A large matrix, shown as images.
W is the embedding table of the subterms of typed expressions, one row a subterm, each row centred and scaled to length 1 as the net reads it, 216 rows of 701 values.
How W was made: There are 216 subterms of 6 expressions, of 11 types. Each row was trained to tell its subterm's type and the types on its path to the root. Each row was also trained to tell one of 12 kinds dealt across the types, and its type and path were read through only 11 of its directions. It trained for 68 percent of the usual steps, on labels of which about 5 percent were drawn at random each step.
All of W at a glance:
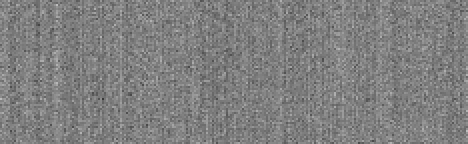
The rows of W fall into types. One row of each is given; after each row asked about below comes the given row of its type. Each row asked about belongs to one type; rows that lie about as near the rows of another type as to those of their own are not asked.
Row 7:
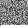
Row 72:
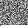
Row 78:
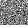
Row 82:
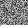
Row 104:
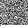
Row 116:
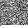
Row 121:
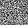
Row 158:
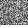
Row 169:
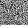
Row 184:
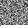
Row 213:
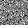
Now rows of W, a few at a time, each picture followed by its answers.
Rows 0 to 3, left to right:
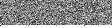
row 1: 169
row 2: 104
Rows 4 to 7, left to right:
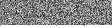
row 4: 184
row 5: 82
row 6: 116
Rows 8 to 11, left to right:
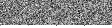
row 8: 116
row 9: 213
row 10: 72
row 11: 72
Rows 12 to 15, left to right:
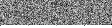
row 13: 184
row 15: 158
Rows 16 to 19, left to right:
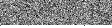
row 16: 116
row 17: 116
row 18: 121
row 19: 158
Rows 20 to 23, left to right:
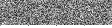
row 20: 82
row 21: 169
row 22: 169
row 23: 104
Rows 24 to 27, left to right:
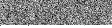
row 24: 72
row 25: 7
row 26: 116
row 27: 213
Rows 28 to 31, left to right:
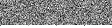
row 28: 184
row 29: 82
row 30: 121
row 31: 78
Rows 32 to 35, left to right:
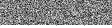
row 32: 121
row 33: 121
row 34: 116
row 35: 82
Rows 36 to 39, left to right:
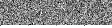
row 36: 158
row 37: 72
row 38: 121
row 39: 158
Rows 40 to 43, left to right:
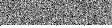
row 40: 121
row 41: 7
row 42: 213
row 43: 169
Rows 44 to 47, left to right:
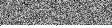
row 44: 158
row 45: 213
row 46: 184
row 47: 116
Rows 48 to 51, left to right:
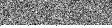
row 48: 158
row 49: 72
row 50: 121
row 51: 121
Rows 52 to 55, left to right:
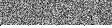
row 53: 82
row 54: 116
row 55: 72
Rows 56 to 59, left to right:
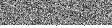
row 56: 169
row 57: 7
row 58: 184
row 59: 169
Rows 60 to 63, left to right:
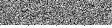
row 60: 169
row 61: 72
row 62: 184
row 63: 169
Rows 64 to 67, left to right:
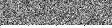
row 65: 72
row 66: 72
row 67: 213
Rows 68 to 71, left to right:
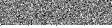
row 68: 184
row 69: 213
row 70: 72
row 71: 7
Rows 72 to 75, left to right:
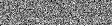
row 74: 82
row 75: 72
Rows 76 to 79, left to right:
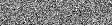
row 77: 116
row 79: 82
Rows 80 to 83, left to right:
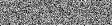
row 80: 104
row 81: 116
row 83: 78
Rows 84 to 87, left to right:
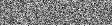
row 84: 213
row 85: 116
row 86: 158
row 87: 78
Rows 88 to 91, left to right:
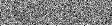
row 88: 72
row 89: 169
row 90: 158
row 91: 184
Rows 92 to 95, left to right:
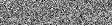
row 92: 116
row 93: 104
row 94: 78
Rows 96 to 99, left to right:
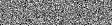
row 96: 78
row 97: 116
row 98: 7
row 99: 72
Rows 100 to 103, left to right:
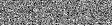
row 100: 82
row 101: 82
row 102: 78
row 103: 7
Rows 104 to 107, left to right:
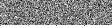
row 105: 82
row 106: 169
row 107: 158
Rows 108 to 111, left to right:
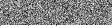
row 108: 158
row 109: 121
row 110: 213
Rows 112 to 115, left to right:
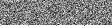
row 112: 104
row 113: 116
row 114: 184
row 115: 158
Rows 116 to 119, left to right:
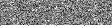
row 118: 104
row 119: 184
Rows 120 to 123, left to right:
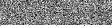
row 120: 104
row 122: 104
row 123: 72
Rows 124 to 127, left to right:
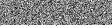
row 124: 184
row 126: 72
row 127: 104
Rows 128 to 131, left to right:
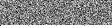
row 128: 213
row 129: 213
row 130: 78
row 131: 82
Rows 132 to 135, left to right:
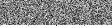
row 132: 184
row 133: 104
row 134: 7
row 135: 213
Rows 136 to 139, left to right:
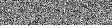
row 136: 82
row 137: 7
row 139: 104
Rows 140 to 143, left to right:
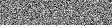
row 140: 82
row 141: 104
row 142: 121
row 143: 116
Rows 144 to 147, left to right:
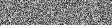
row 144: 7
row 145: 158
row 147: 184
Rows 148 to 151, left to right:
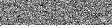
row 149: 184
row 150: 121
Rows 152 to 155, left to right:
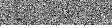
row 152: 72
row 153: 7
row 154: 213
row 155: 213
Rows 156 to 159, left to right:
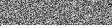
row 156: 78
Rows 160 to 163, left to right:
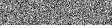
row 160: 121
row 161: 213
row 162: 184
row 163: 78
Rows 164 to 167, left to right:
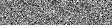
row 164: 184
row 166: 82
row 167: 169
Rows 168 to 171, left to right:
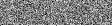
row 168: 184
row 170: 78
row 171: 184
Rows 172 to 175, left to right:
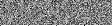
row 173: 158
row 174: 158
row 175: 7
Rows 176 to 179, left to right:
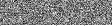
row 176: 116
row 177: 169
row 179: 116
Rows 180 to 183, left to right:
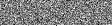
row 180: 7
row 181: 7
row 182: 213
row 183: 7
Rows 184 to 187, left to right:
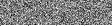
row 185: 72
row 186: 213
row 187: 169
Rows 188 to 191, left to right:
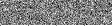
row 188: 104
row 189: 169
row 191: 213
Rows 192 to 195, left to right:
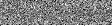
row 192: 72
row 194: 7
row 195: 72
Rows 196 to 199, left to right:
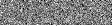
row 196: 184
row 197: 104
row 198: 116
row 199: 116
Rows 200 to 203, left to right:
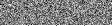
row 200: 213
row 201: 116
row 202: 184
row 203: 158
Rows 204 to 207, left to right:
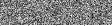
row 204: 104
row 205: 82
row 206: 184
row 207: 213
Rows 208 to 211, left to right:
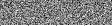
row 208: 104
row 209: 7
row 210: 121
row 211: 184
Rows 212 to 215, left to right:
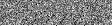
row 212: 82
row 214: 104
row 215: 213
